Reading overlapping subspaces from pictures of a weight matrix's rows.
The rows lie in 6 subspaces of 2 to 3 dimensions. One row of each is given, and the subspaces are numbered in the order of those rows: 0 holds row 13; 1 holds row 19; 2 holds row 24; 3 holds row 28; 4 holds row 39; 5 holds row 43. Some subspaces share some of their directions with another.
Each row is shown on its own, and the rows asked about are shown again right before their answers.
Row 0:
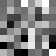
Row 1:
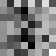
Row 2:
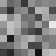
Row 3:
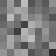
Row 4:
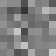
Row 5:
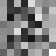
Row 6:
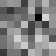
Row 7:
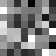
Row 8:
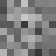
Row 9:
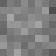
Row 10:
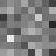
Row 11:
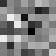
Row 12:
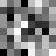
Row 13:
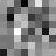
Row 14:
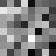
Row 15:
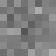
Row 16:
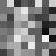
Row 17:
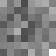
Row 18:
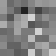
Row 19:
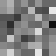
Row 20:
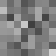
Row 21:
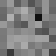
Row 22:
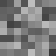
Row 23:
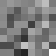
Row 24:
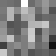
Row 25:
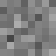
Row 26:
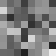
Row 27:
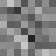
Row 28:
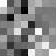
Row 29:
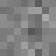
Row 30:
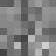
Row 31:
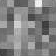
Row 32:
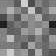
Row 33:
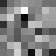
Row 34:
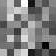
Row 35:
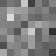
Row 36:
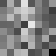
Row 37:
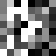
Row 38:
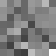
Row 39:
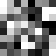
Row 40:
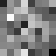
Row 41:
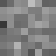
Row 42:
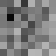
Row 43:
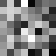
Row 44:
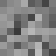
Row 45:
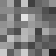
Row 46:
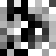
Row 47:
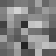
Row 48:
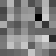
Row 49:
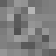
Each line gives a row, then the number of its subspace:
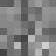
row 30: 3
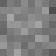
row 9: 3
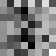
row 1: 0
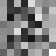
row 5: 5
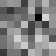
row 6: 5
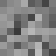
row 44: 1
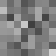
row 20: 5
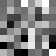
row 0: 2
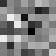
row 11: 4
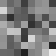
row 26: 5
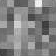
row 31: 0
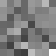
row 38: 2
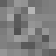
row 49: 0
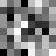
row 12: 0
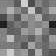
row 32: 1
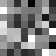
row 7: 5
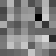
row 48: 5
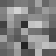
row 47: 3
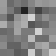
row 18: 3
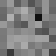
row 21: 5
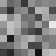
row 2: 1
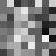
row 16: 0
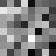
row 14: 5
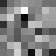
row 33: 3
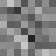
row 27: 3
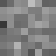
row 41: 3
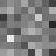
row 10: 1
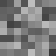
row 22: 4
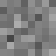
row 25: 1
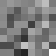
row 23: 2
